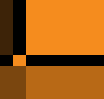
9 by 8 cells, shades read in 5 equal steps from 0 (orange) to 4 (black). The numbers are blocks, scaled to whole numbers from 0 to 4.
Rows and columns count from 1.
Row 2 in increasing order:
0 0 0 0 0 0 3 4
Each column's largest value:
4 4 4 4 4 4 4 4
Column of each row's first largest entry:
2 2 2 2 2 1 1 1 1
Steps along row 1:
up down same same same same same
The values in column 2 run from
0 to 4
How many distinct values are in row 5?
3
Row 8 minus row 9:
0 0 0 0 0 0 0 0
